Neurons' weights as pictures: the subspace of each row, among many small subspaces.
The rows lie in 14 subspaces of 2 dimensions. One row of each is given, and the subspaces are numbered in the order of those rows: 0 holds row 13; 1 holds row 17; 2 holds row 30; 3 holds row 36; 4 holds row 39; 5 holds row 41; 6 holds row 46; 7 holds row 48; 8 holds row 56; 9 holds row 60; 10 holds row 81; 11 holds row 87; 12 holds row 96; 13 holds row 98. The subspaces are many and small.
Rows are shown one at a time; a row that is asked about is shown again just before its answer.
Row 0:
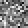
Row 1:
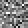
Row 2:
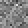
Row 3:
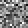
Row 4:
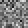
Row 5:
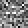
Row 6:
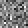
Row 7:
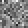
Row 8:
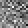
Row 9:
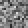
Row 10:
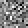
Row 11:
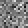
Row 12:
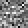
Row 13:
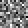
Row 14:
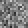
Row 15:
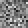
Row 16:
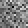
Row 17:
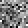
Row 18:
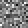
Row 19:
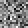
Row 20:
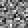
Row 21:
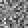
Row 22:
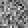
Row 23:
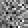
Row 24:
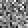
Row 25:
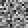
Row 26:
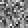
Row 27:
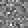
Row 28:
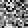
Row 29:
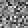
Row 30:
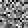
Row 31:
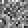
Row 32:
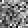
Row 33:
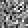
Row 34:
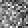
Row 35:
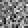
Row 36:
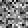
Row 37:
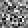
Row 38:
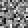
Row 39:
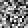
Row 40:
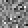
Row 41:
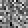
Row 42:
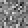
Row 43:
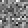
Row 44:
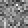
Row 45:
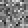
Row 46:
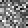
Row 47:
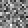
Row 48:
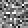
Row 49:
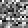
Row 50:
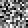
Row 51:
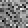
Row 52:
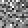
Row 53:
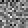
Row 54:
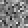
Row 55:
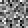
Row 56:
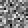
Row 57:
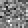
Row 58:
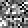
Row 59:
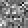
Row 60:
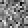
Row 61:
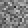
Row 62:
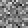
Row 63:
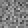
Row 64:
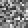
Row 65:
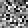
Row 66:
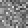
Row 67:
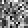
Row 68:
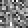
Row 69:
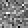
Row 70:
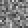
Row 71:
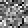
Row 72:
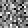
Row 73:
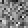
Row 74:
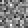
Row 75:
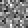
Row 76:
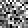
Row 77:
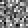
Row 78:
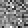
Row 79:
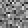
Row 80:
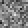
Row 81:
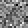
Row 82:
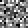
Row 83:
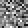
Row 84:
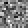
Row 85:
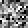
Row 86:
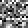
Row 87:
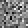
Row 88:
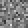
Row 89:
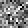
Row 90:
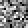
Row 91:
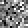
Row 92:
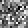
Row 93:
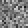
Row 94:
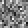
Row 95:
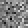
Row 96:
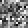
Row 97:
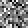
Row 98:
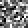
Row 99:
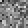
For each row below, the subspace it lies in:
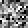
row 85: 12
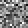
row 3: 10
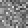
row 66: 6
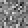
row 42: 11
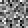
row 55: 0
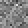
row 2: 10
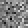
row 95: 9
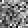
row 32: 1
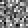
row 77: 11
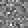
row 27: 11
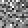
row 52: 6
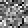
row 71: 10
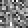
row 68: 5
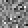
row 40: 5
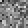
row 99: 1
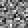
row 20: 8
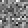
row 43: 12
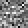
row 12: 7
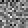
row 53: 6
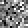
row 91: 9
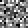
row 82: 11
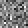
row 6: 5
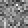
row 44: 7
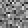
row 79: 2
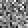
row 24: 5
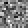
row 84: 4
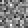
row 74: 0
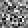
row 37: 4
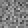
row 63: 13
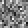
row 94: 3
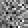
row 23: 9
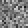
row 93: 5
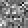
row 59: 10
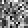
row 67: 2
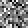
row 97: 3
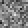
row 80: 3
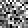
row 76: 2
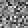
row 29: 13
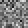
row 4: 1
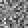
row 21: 0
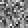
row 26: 9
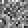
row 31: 2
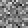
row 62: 3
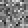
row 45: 9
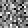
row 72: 0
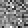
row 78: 1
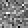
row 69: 7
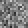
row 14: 3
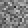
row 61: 4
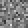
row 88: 8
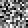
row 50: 13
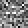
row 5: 7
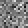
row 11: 0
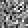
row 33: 11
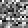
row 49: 12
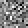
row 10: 11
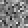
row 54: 9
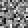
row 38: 8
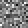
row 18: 10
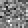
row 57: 4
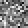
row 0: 7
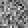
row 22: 3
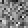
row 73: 2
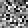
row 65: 4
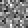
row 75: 0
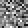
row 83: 1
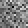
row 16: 6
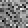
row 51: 6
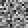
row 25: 8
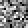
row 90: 13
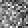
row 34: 1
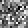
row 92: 12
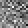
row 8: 6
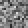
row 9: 13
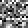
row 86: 12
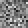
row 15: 4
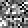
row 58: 10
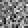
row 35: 8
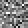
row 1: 7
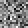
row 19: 8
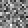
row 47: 0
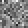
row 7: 2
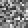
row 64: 13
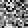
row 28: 1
